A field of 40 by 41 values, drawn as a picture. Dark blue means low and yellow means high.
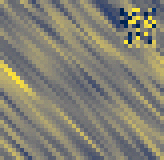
No overall slope runs across the table. In the top right lies a patch that is rougher than the rest. On average the colour sits 50% of the way up the scale. Values change most from cell to cell in the top right. The grain runs diagonally down to the right.
